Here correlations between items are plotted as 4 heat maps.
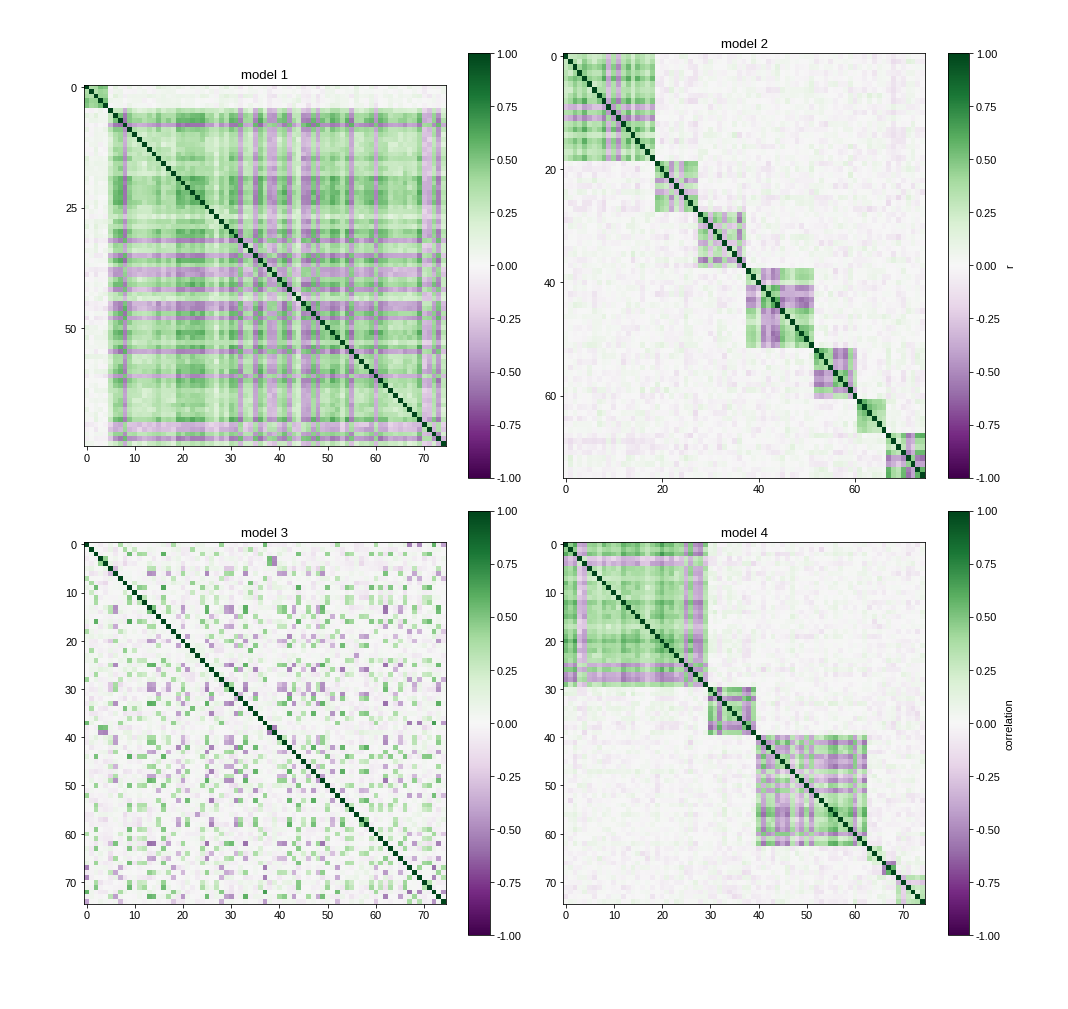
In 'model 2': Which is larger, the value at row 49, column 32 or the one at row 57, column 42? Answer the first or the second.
the first
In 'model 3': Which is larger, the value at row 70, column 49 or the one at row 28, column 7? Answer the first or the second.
the second
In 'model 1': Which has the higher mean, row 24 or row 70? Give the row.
24
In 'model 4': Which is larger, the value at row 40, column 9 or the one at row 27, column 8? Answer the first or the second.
the first
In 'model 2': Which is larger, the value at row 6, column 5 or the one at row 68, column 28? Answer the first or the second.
the first
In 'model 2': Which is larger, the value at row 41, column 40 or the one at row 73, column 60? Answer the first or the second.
the second
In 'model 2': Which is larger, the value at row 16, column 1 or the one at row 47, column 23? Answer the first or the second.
the first
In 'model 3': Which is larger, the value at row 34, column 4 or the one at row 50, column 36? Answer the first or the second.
the second
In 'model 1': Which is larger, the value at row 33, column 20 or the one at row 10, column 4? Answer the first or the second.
the first
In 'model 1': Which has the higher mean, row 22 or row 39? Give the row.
22
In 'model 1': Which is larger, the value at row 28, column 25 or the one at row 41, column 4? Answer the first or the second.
the first
